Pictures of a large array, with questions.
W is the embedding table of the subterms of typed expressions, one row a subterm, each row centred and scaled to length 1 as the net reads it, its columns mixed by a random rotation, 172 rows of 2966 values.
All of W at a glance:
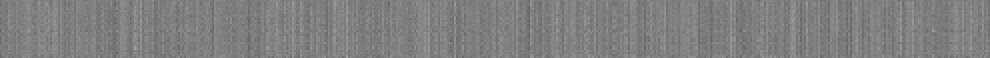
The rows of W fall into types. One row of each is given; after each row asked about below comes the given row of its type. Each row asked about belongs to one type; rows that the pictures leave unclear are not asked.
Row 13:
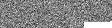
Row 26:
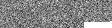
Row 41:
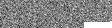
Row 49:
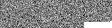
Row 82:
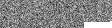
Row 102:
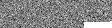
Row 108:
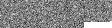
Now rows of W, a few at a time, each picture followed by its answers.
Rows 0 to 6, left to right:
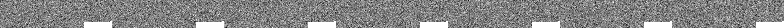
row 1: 102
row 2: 102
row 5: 26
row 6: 26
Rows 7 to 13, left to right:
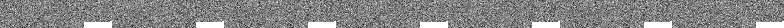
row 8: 49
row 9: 26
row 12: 26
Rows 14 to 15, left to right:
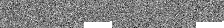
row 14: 41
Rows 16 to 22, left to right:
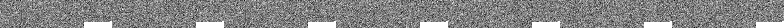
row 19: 13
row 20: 108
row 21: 26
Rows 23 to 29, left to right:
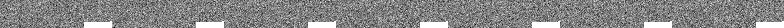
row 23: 82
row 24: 102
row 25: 13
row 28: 13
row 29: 26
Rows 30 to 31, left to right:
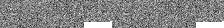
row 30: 82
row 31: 82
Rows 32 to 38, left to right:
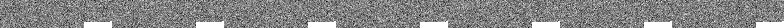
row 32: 41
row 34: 102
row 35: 49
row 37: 13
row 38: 108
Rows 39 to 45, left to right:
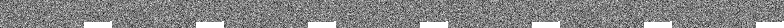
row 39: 102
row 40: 26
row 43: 102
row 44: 26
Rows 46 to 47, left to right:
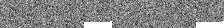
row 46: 26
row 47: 108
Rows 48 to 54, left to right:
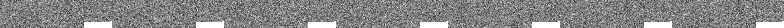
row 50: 41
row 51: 102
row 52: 26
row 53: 108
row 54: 108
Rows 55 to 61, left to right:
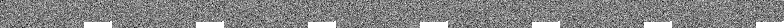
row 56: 49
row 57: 49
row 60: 102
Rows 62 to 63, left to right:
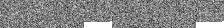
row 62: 108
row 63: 41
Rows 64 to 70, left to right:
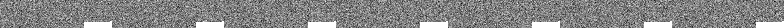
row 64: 41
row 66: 41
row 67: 102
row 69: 41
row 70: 102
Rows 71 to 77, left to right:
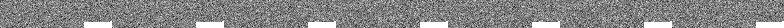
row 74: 26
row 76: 26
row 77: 102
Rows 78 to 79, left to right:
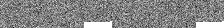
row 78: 13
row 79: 82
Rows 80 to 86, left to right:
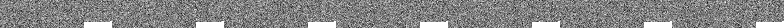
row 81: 108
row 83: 13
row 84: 108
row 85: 41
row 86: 26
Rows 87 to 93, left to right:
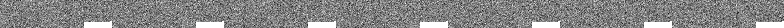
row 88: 13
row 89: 82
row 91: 13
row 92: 13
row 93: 13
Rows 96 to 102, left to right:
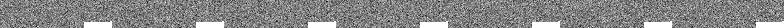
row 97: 26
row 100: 13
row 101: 49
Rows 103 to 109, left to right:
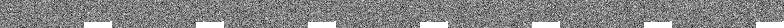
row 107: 26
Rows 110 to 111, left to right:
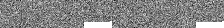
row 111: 13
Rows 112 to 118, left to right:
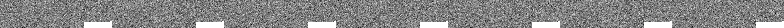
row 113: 49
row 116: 49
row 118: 102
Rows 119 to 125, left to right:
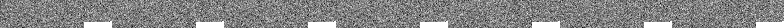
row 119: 49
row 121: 49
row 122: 49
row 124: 49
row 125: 82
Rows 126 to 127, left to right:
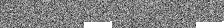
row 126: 102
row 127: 82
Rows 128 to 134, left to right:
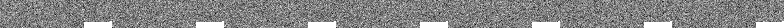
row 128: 108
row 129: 102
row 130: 13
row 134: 82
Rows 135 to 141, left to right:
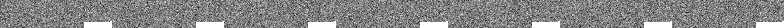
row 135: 49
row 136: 26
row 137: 108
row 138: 102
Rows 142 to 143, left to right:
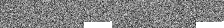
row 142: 102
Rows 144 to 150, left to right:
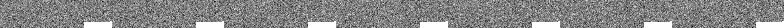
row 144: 102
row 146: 82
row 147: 108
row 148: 49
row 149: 108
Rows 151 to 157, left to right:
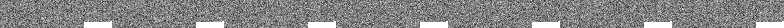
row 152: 49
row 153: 26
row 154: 13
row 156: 82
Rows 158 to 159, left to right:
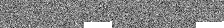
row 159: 41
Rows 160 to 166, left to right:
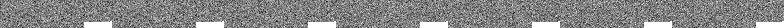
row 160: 49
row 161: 49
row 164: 13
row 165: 13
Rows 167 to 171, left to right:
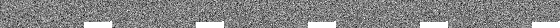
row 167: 49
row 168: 102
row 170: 102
